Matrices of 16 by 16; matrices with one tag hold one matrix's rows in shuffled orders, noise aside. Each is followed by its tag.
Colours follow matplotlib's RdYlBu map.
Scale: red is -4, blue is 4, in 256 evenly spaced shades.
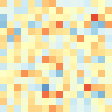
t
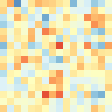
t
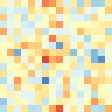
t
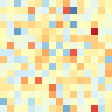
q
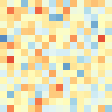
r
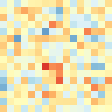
t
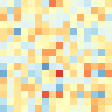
t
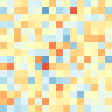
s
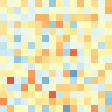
q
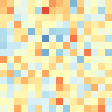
s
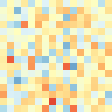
q
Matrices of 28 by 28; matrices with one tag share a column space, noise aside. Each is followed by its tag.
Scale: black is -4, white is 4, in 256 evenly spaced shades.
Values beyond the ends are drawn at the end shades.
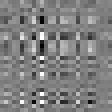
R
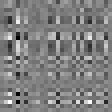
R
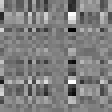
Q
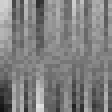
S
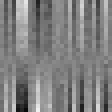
S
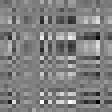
R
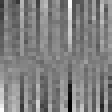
S
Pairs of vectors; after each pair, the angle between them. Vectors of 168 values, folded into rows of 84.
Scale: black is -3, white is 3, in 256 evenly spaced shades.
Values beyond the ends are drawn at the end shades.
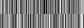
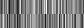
partly opposed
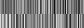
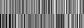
nearly opposite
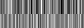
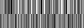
nearly opposite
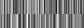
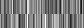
partly aligned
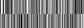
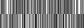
partly opposed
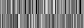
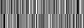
partly opposed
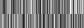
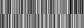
nearly opposite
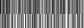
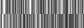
partly opposed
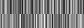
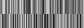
partly opposed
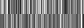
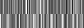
orthogonal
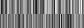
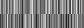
partly aligned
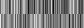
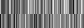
nearly opposite
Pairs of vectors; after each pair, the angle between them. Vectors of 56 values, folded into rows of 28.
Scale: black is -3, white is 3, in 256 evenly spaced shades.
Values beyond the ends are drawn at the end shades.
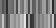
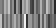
orthogonal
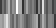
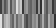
nearly parallel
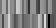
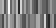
partly aligned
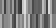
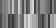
orthogonal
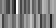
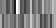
nearly parallel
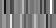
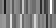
nearly parallel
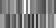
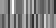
partly aligned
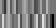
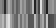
partly aligned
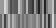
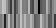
partly aligned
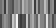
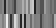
partly aligned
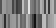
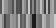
nearly parallel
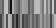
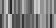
nearly parallel
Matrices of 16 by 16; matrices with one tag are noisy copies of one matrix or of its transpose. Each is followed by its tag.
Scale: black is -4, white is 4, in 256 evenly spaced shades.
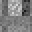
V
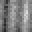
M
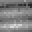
M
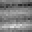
M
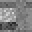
V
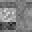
V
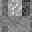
V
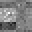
V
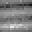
M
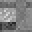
V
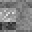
V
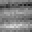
M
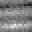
M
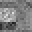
V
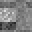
V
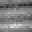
M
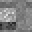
V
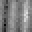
M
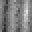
M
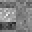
V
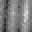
M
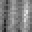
M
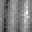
M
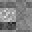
V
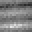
M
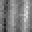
M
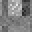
V
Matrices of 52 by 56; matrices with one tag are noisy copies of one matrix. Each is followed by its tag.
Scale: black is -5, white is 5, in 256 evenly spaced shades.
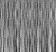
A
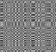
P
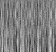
A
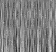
A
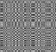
P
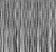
A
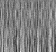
A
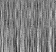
A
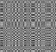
P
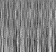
A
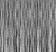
A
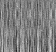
A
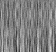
A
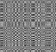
P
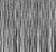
A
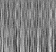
A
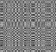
P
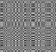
P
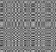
P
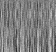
A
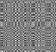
P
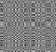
P
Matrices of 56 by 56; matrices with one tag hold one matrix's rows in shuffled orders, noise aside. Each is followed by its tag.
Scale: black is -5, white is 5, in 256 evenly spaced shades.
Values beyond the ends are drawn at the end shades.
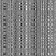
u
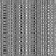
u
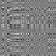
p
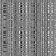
u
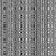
u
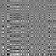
p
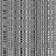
u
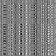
u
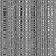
u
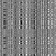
u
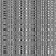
u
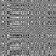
p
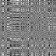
p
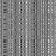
u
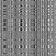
u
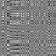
p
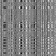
u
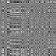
p
